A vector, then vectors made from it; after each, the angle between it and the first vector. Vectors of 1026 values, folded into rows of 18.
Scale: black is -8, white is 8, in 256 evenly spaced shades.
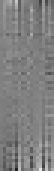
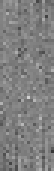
partly aligned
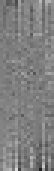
nearly opposite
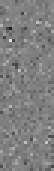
orthogonal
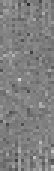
partly aligned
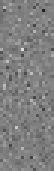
orthogonal
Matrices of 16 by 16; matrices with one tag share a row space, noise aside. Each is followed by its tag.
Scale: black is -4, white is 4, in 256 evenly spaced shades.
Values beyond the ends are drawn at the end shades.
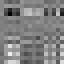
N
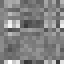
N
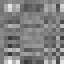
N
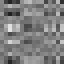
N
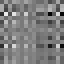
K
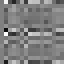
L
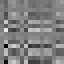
L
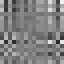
K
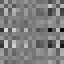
K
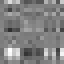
N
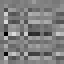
L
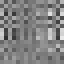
K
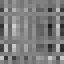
K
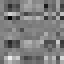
N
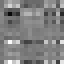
N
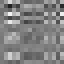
N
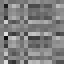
L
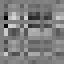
L
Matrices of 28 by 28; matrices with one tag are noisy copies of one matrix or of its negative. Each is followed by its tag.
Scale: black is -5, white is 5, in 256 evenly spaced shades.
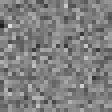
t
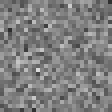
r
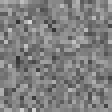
r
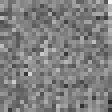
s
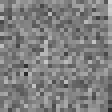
s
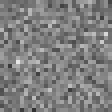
r
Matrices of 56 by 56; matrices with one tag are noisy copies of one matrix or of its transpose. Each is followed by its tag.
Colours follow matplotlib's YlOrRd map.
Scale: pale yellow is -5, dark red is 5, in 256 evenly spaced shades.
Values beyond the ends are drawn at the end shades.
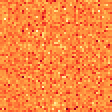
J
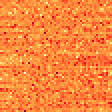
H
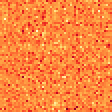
J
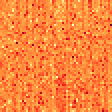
H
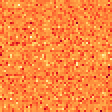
J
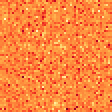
J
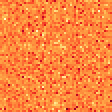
J
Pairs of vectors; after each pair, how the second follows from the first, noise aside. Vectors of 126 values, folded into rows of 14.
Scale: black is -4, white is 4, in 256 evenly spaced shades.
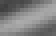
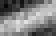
scaled up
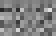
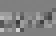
partly zeroed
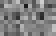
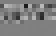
partly zeroed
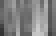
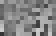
sign-scrambled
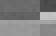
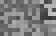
sign-scrambled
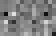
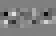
partly zeroed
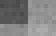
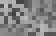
sign-scrambled
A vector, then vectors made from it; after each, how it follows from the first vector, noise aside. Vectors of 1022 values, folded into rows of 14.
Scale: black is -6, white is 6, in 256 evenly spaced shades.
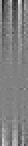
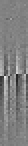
wrapped around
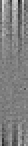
negated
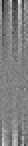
copied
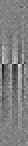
wrapped around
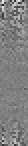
sign-scrambled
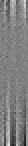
reversed
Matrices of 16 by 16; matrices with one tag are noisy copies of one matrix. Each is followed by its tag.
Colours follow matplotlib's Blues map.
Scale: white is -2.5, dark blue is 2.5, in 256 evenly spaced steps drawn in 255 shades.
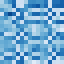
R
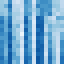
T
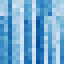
T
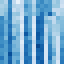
T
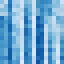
T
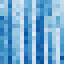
T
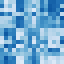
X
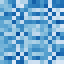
R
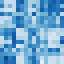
X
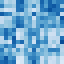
X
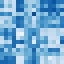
X
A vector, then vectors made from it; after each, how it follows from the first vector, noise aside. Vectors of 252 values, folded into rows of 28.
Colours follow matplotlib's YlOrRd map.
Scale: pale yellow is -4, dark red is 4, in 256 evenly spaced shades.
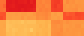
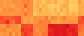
reversed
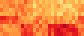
reversed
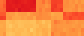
copied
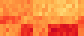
reversed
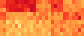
copied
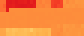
partly zeroed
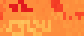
partly zeroed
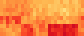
reversed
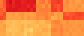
copied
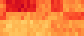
copied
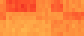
shrunk
